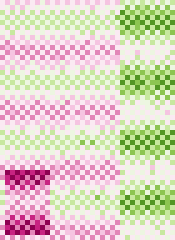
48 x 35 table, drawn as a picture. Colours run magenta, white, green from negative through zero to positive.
Odd patch: lower, in the bottom left. Stripes: horizontal, repeating 4 times. Seam: vertical, 70% of the way across, the right part higher. Ninth with the lowest average: bottom left.
